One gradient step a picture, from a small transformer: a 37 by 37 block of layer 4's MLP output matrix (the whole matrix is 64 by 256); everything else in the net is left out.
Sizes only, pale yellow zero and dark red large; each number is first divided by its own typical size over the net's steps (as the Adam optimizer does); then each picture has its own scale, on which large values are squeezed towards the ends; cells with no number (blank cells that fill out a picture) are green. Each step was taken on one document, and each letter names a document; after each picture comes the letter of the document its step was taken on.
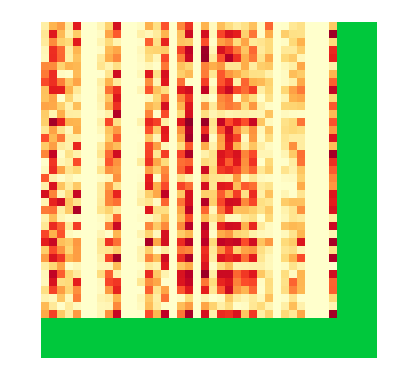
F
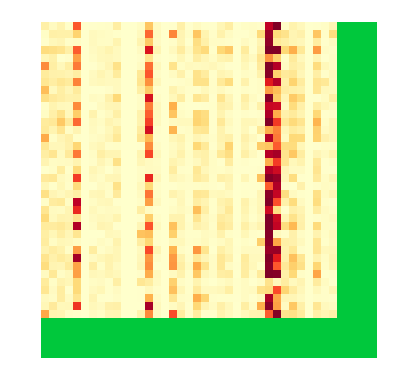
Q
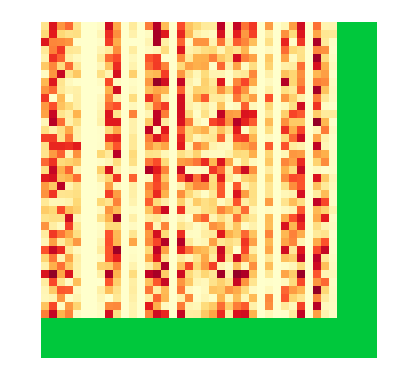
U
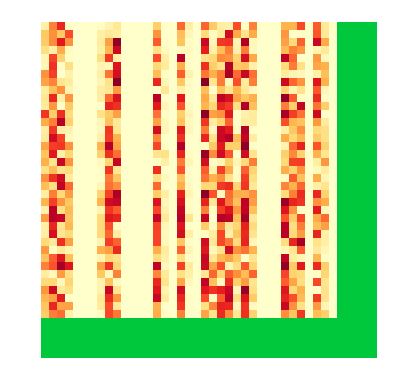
U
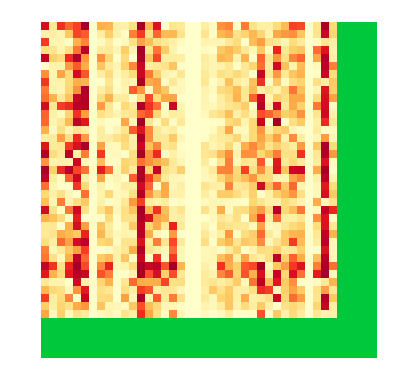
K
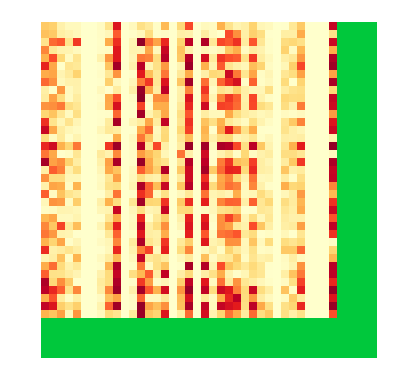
F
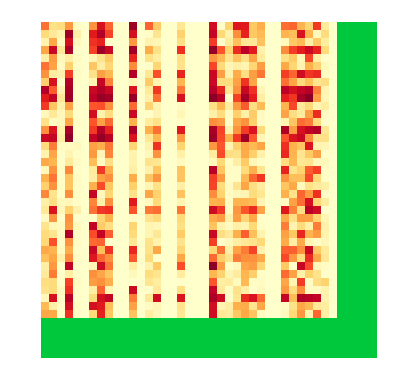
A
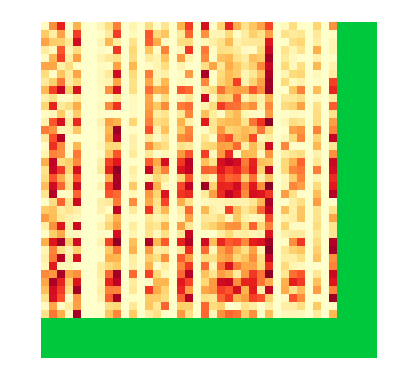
F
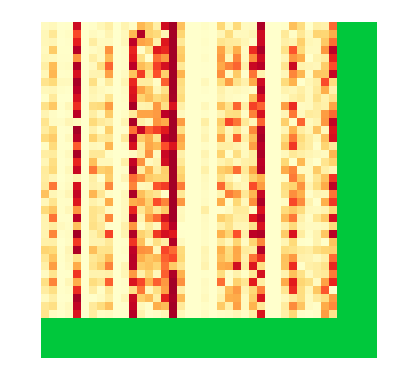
K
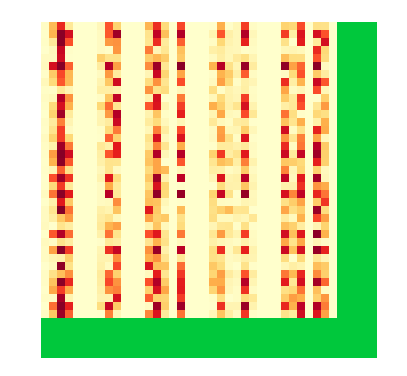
U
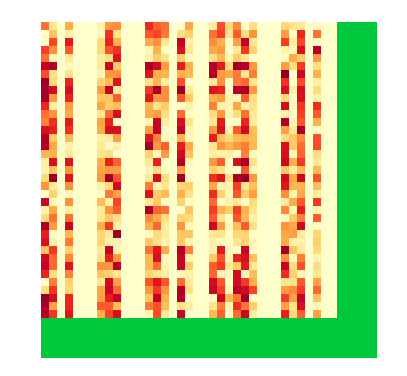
U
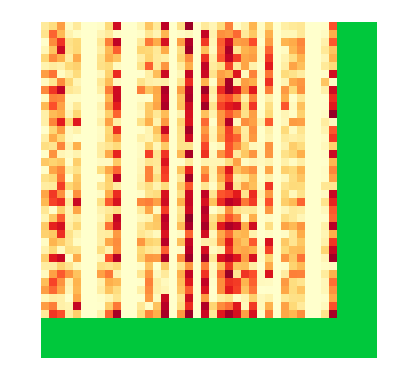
F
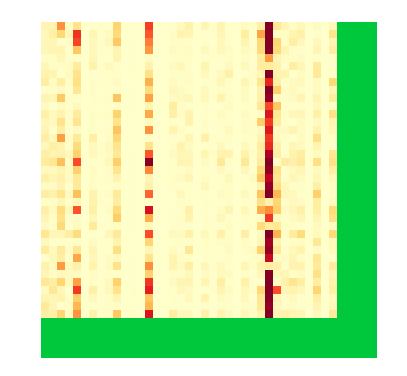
Q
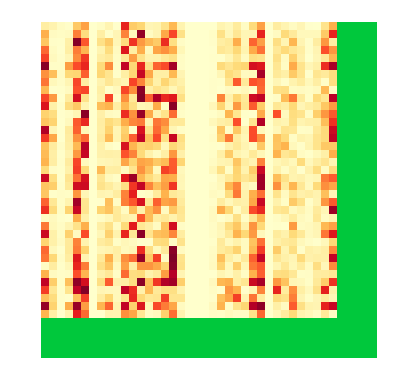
K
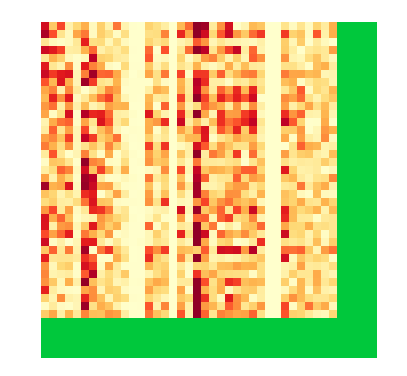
U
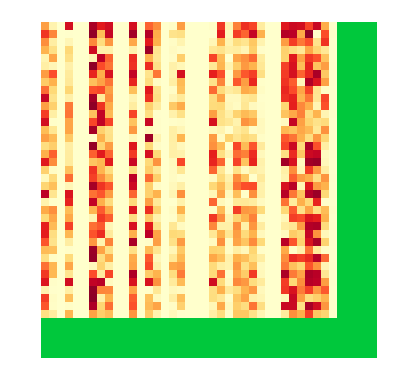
A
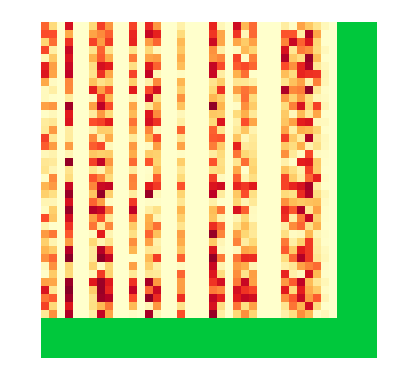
A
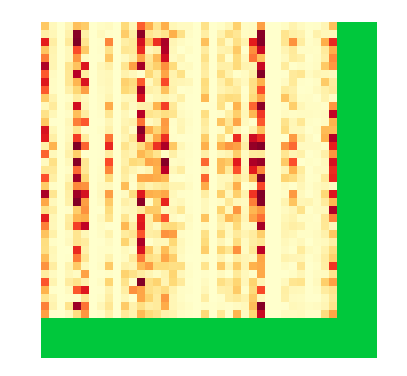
K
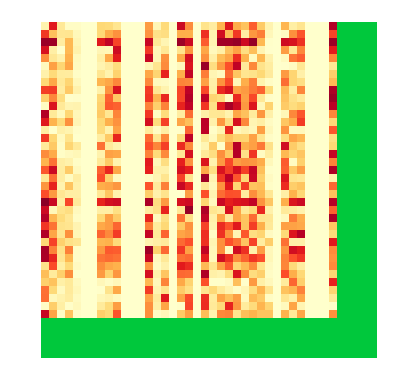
F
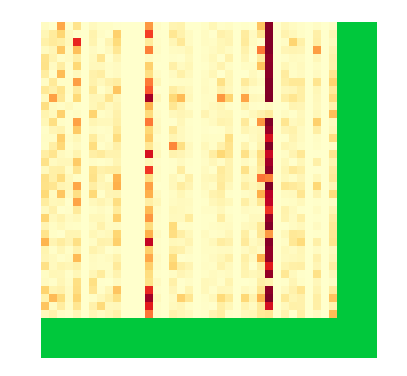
Q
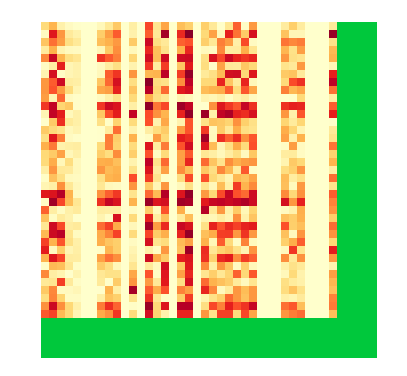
F
